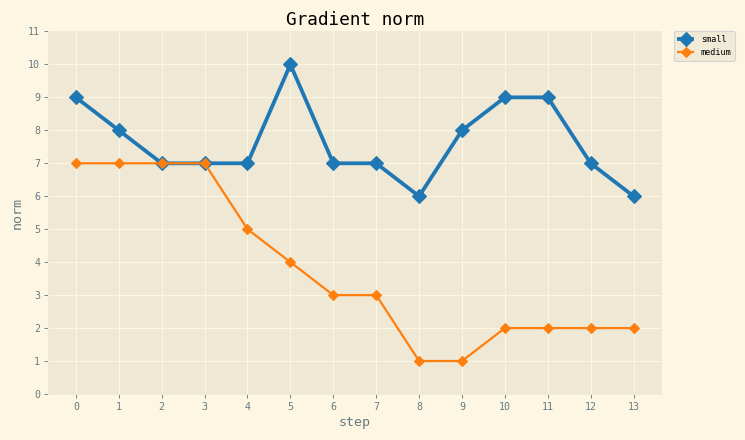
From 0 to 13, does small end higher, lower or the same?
lower
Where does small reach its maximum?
5
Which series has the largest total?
small
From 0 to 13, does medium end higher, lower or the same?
lower
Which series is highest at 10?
small
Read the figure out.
Title: Gradient norm
x-axis: step, ticks 0 1 2 3 4 5 6 7 8 9 10 11 12 13
y-axis: norm, ticks 0 1 2 3 4 5 6 7 8 9 10 11
Legend: small, medium
Values:
small: 9 8 7 7 7 10 7 7 6 8 9 9 7 6
medium: 7 7 7 7 5 4 3 3 1 1 2 2 2 2
